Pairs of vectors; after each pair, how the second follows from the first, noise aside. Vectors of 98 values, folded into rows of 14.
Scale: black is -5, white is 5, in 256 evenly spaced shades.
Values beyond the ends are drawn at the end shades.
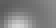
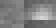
wrapped around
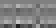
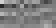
wrapped around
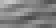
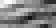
scaled up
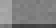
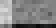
scaled up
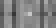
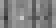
wrapped around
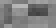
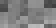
wrapped around
